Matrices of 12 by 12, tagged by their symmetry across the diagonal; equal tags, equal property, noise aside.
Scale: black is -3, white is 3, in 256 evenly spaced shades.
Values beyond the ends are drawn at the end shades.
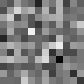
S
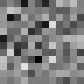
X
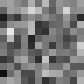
X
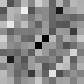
S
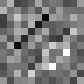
S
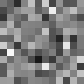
S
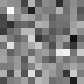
X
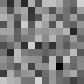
X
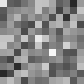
S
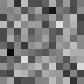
S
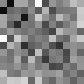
S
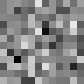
X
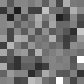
S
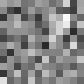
X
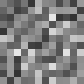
S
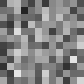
X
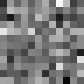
X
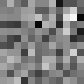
X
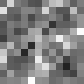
S
